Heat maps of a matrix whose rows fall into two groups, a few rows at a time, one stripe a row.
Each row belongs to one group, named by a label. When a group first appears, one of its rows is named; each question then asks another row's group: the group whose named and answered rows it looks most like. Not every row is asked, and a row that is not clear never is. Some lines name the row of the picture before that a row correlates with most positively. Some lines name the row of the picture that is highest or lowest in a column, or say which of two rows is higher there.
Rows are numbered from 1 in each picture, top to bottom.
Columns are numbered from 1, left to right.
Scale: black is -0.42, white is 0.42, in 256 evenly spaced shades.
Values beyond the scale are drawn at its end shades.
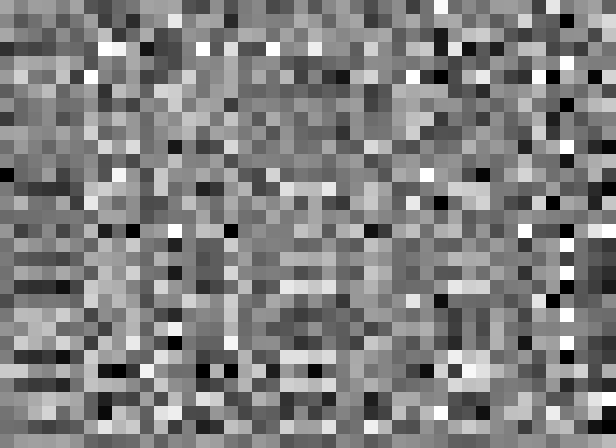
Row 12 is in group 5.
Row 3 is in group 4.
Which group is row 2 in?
5
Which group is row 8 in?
5
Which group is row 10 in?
4
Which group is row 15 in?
4
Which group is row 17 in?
5
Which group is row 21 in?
5
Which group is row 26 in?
5
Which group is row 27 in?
4
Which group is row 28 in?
5
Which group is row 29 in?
5
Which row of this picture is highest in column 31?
13
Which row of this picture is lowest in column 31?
27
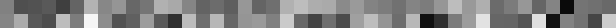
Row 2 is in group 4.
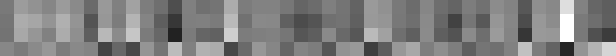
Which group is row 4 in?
5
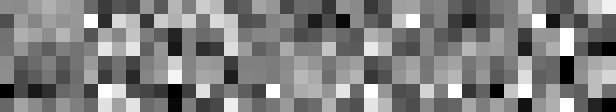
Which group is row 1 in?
5
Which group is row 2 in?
4
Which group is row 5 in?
5
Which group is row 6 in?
5
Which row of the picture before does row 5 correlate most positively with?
4
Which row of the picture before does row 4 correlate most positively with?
3
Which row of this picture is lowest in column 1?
7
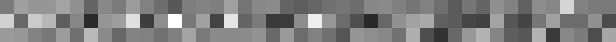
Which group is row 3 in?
4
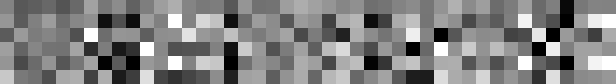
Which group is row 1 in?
5
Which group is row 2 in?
5
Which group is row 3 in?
4
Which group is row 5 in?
5
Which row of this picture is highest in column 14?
3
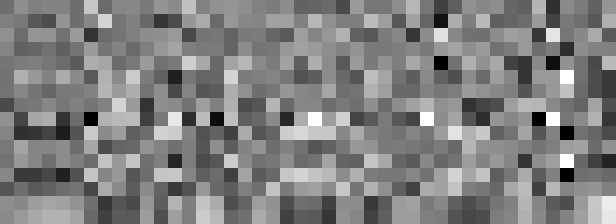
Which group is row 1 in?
4
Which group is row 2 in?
4
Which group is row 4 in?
5
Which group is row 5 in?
4
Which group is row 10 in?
5
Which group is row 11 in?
4
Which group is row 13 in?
5
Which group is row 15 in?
5
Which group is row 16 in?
5
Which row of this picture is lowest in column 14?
9
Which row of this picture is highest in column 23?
9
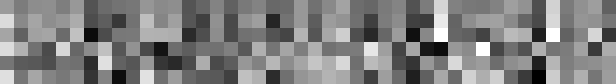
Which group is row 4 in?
4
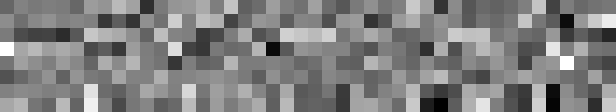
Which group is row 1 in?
4
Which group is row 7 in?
4
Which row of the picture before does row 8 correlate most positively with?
4
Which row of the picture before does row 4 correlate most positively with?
2
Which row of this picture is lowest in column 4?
3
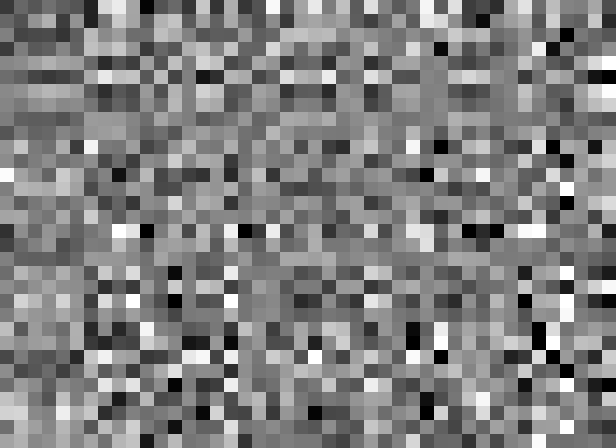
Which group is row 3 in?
5
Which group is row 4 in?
4
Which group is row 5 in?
5
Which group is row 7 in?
5
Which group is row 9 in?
5
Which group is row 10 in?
4
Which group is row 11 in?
4
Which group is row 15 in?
5
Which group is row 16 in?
4
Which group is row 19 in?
5
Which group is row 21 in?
5
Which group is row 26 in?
4
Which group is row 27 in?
5
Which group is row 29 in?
4
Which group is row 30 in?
4
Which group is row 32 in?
4
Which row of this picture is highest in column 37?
25
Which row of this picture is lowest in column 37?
26
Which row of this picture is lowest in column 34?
17
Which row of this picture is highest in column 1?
13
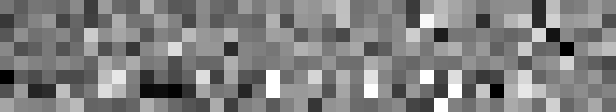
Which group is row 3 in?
4
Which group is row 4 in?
5
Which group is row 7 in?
4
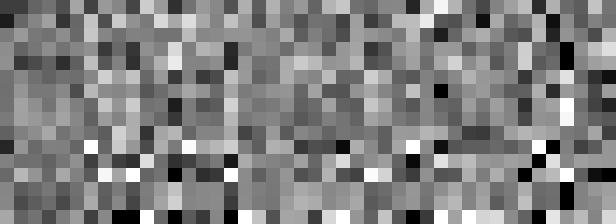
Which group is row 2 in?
4
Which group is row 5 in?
5
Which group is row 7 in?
4
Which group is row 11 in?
4
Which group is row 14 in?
5
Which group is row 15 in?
5
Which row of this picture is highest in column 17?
13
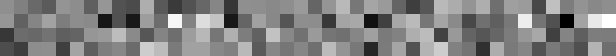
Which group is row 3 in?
4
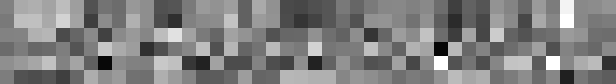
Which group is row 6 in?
5
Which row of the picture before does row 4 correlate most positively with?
3
